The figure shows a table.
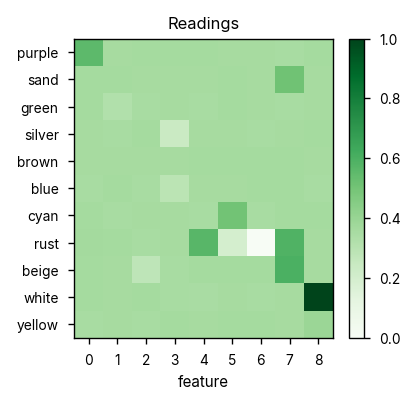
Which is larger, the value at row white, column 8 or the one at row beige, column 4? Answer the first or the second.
the first
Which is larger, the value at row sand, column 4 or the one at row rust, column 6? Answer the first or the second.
the first
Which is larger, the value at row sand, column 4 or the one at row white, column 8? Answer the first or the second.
the second
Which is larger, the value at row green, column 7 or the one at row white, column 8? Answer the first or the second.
the second
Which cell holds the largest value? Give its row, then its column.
white, 8
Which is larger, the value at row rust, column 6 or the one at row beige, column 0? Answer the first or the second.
the second
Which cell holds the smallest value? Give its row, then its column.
rust, 6
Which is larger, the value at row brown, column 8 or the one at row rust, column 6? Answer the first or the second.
the first
